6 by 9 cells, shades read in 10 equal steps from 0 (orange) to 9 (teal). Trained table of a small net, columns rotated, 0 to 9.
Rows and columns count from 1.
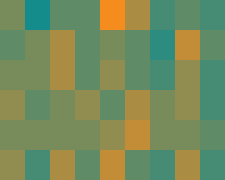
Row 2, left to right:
6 5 3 6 5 6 8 2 6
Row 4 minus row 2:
-2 1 2 -2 1 -3 -3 2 1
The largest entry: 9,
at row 1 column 2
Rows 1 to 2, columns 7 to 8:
7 6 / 8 2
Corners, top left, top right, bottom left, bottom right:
5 7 4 7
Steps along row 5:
same same same down down up same up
